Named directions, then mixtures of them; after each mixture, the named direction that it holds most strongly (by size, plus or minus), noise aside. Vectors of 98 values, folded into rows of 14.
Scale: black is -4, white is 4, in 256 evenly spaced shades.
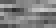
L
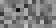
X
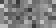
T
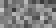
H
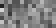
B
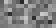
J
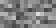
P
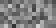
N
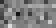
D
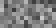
H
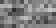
L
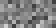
N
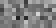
H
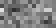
B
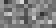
J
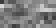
L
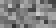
P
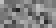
X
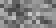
P
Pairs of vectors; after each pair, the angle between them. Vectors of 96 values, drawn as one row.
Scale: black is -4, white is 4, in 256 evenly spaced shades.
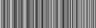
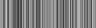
partly aligned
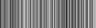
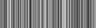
orthogonal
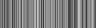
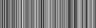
nearly parallel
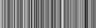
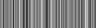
partly opposed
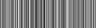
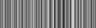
orthogonal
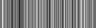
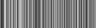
partly opposed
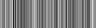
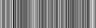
nearly parallel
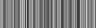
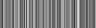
nearly opposite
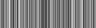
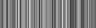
orthogonal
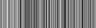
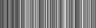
nearly opposite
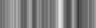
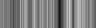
nearly opposite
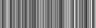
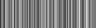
orthogonal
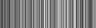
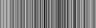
nearly opposite
